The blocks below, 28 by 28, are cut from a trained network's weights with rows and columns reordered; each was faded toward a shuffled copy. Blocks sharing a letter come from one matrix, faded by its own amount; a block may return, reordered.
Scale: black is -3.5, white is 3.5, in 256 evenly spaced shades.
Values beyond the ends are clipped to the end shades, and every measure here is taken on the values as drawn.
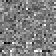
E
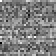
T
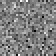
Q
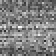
T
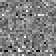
E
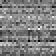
T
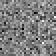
E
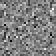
Q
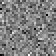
Q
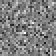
E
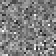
E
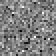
E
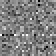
E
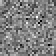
Q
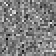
Q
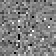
Q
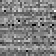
T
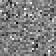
Q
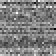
T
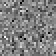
Q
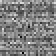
T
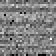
T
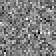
Q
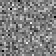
Q
